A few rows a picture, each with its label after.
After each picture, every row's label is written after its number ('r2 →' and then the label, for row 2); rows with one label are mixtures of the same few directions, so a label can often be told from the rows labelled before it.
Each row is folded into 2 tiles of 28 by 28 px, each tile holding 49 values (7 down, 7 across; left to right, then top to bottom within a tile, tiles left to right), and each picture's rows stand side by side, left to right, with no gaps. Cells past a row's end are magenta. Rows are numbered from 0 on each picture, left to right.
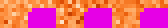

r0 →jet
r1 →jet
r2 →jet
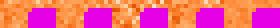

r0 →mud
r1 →jet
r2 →jet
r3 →mud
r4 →jet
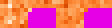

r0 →mud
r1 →mud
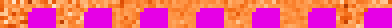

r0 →jet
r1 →jet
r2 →mud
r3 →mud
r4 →mud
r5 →jet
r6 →mud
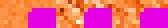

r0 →jet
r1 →jet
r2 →jet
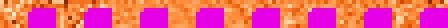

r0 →mud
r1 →mud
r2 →jet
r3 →jet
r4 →jet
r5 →mud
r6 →jet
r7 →mud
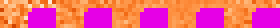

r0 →jet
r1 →jet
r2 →mud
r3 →mud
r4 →jet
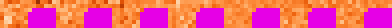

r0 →mud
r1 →mud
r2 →mud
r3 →mud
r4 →jet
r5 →jet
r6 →jet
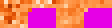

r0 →mud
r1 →mud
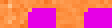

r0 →mud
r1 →jet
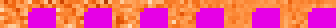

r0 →jet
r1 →jet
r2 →mud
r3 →jet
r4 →mud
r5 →mud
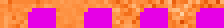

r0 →mud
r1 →jet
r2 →jet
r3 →mud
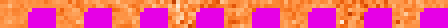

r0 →mud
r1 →jet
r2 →jet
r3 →mud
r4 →mud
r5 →mud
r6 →jet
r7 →jet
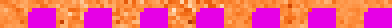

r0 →jet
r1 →jet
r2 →jet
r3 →jet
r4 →jet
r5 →mud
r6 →jet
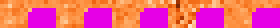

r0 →mud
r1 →mud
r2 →mud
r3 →mud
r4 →jet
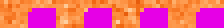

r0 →mud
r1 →mud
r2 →jet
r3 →mud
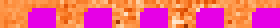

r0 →mud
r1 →mud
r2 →jet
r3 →mud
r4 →jet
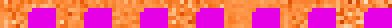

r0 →mud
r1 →jet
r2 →jet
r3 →jet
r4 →mud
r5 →mud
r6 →jet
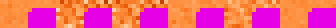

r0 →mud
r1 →jet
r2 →jet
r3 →jet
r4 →jet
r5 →jet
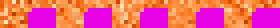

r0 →jet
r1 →jet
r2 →mud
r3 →jet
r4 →jet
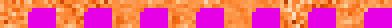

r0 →jet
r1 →jet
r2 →mud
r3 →mud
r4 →jet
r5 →mud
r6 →mud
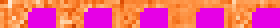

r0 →mud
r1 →mud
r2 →mud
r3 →mud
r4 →mud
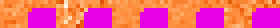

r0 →mud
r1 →mud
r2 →jet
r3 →mud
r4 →jet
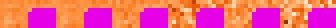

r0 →mud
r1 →mud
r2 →mud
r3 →jet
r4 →mud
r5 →jet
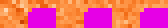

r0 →jet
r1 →jet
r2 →mud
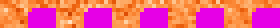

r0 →jet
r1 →mud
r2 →mud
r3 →jet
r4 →jet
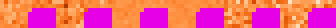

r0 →mud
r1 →mud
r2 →mud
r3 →jet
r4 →jet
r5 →mud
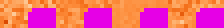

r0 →jet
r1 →jet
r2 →mud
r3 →mud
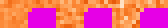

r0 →mud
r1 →jet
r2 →mud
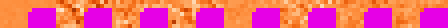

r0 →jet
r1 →jet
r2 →mud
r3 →jet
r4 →mud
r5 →jet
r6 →mud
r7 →mud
